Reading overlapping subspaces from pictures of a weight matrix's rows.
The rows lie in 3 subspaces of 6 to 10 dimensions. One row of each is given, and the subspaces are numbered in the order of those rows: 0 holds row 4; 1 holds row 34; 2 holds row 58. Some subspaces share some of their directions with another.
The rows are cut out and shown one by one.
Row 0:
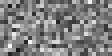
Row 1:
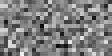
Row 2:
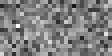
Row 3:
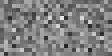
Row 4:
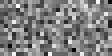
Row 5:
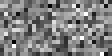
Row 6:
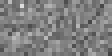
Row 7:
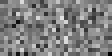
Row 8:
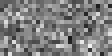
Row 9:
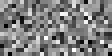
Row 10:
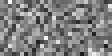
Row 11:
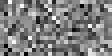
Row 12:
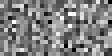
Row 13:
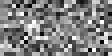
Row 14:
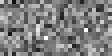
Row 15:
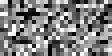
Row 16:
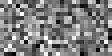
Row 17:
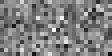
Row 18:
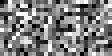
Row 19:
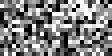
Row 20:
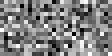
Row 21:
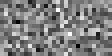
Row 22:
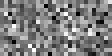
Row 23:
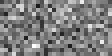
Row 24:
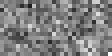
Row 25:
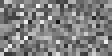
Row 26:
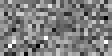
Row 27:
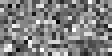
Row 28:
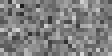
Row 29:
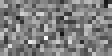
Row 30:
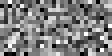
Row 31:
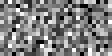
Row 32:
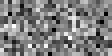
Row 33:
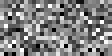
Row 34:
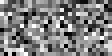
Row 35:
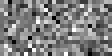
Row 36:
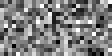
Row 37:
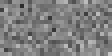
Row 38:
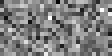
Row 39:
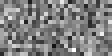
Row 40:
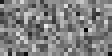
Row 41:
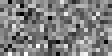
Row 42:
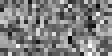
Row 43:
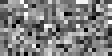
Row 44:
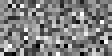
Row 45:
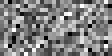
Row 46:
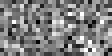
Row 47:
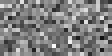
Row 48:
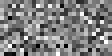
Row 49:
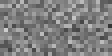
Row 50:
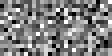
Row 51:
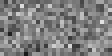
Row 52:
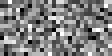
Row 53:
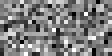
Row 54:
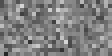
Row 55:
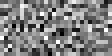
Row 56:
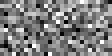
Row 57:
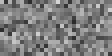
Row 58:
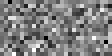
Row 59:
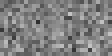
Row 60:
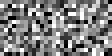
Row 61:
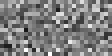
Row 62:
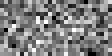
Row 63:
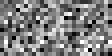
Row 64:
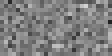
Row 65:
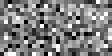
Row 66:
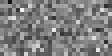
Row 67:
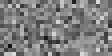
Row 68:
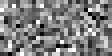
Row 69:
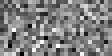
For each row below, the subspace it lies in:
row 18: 1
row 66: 2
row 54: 2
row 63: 1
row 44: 0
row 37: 1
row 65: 1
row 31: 0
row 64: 1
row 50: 0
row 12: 0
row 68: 0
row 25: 1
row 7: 1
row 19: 0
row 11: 2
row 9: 1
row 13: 1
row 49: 2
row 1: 0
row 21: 1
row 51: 1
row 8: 0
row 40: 1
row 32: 1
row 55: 2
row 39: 0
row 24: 1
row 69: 0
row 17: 1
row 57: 1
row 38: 1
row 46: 0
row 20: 1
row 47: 2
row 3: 1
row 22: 1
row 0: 2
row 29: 2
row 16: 1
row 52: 2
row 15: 1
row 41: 1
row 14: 1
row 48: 0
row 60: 0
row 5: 0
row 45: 0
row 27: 2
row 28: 1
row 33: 0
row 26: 0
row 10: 0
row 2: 0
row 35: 2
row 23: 2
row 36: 0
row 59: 0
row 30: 2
